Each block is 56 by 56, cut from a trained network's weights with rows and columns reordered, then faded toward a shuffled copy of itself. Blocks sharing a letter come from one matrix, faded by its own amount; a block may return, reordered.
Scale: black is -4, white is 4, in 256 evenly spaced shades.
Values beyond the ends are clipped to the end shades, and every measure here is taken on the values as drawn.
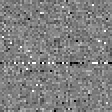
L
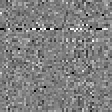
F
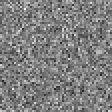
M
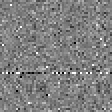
L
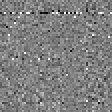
L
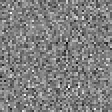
M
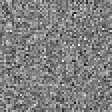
M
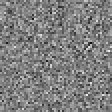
M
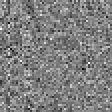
M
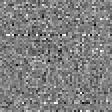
L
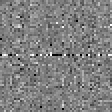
F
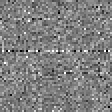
L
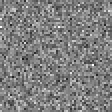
M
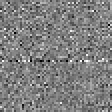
L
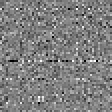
F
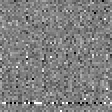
F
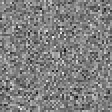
M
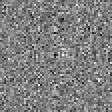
M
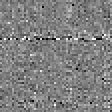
F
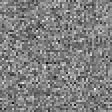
M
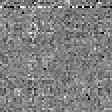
F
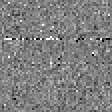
L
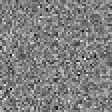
M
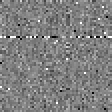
L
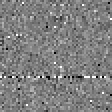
L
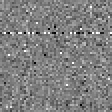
L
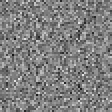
M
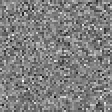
M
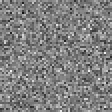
M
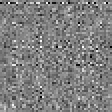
F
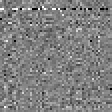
F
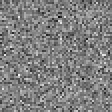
M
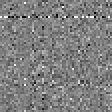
F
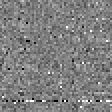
L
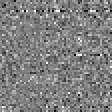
F
